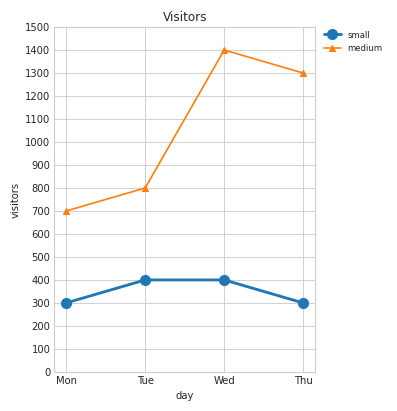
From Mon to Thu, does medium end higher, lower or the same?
higher
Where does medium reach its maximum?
Wed
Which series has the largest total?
medium
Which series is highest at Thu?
medium
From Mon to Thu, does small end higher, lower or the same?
the same
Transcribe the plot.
Title: Visitors
x-axis: day, ticks Mon Tue Wed Thu
y-axis: visitors, ticks 0 100 200 300 400 500 600 700 800 900 1000 1100 1200 1300 1400 1500
Legend: small, medium
Values:
small: 300 400 400 300
medium: 700 800 1400 1300
